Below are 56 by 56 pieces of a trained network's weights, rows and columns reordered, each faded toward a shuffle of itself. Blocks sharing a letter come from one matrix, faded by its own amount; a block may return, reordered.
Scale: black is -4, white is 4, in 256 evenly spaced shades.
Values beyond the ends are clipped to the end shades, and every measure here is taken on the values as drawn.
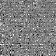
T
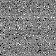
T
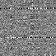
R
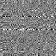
R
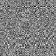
R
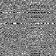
R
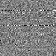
R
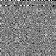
R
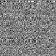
R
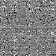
T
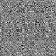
R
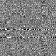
R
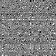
T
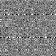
R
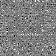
T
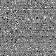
T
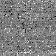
T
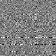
R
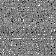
T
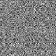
R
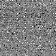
T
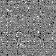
T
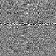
R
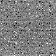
T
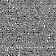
T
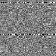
R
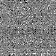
T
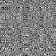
R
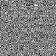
R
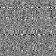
R
